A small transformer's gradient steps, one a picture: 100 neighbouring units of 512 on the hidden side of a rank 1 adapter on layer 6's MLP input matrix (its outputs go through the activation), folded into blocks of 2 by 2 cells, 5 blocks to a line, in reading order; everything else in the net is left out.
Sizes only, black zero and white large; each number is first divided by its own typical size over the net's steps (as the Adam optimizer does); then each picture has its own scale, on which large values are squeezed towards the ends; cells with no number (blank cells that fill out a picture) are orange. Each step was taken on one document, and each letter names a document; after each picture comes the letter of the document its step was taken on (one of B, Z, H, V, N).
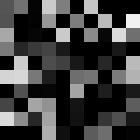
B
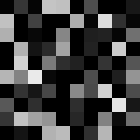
B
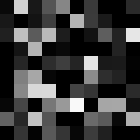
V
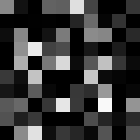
V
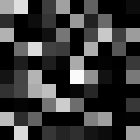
V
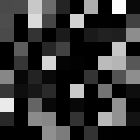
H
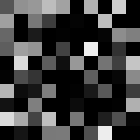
B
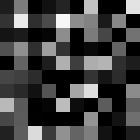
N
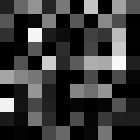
H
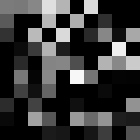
H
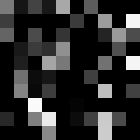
B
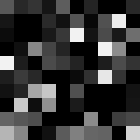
N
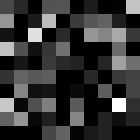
H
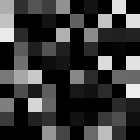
B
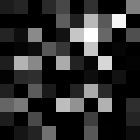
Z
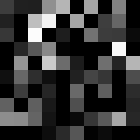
H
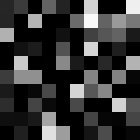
B
